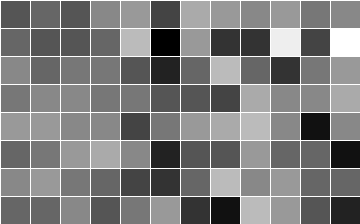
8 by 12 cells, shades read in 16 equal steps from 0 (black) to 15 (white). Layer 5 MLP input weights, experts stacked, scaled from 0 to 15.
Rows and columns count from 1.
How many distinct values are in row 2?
9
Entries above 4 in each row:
11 8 10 11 10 10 10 9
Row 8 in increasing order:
1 2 3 5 5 6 6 7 8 9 9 11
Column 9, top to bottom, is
8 3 6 10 11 9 8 11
